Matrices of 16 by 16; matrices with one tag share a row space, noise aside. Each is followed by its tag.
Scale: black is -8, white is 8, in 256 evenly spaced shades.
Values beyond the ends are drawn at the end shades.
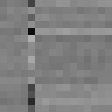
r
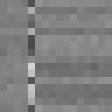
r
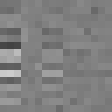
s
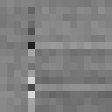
r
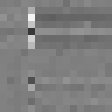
r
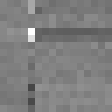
r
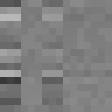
s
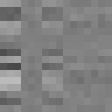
s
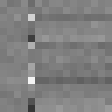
r
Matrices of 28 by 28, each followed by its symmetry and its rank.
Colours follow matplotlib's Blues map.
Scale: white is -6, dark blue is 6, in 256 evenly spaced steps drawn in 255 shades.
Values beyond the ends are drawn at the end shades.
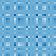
symmetric, rank one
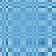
symmetric, rank one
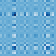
symmetric, rank one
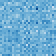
neither, rank five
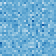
neither, rank five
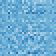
neither, rank five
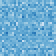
neither, rank five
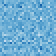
neither, rank five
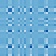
symmetric, rank one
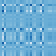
neither, rank one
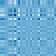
symmetric, rank one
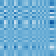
neither, rank one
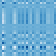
neither, rank one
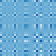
symmetric, rank one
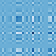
symmetric, rank one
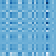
neither, rank one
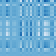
neither, rank one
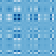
symmetric, rank one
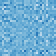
neither, rank five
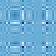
symmetric, rank one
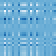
neither, rank one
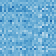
neither, rank five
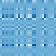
neither, rank one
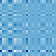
neither, rank one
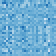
neither, rank five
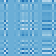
neither, rank one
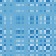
symmetric, rank one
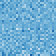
neither, rank five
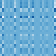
neither, rank one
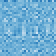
neither, rank five
